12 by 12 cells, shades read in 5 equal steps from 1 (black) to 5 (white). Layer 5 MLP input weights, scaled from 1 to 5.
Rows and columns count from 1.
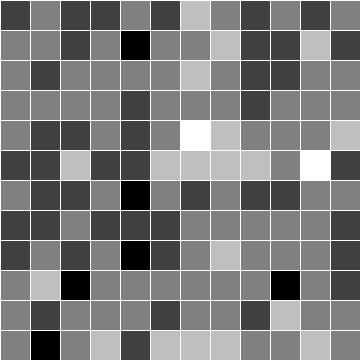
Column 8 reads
3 4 3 3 4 4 3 3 4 3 3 4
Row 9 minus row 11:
-1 1 -1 0 -2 0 0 1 1 -1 0 -1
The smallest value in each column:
2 1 1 2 1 2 2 3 2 1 2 2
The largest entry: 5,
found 2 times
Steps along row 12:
down up up down up same same down same up down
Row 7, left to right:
3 2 2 3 1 3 2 3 2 2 3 3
